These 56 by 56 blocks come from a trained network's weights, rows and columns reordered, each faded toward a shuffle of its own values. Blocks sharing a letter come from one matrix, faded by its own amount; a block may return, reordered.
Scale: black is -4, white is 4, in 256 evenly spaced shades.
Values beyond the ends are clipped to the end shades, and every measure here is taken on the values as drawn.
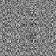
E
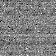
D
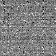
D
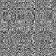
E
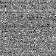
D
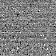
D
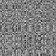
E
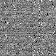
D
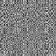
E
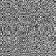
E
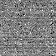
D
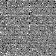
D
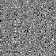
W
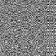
E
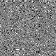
W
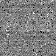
D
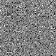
W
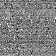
D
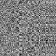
E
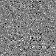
W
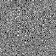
W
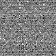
D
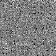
W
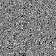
W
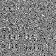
W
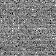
D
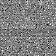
D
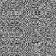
E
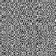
E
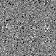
W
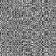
E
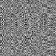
E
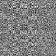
E
